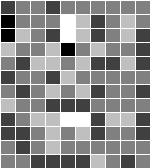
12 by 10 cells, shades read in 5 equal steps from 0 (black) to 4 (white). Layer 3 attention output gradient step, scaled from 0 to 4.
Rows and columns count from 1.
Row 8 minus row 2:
3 0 0 -1 -3 -2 1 0 -1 0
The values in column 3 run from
1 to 3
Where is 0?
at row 2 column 1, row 3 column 1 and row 4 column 5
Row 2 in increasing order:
0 1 2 2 2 2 2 3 3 4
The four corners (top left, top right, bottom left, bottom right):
1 2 2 2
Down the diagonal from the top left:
1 2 2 3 2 2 1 2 3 1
